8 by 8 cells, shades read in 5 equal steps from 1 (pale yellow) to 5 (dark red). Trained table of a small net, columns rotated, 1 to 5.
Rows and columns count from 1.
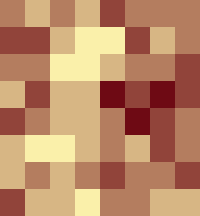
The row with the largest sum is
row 4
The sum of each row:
23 21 20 28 26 18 24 19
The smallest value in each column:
2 1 1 1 1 2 2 2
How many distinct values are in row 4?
3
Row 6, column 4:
2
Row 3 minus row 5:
-1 0 -1 -1 -1 -2 -1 1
